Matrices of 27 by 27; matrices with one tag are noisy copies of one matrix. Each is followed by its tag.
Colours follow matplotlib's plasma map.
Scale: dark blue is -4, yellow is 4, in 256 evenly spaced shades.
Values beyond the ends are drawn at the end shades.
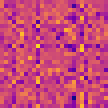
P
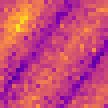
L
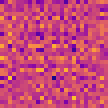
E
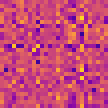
P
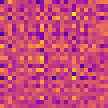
E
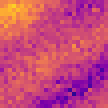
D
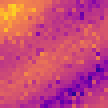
D
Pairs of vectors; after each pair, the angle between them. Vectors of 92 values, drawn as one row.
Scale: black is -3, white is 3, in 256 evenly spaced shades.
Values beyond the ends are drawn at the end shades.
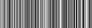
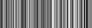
partly opposed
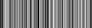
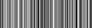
partly aligned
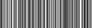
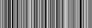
nearly opposite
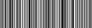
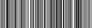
partly opposed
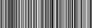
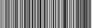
partly opposed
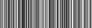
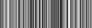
orthogonal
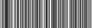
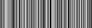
nearly opposite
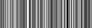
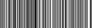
partly opposed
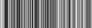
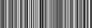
partly opposed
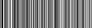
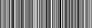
orthogonal
